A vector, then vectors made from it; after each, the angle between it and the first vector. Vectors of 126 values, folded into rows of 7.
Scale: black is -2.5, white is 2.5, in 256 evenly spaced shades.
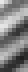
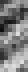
nearly opposite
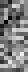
partly opposed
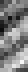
nearly opposite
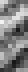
nearly parallel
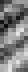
nearly opposite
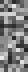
orthogonal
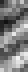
nearly opposite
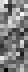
partly aligned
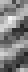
nearly parallel
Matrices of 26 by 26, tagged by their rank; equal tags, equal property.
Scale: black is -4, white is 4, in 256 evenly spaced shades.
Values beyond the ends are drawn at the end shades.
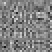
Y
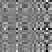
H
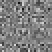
Y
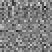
Y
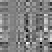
H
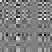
H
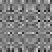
H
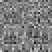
Y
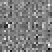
Y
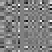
H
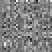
Y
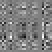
H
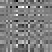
H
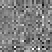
Y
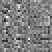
Y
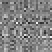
Y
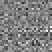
Y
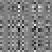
H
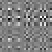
H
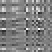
H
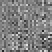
Y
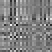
H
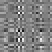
H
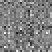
Y
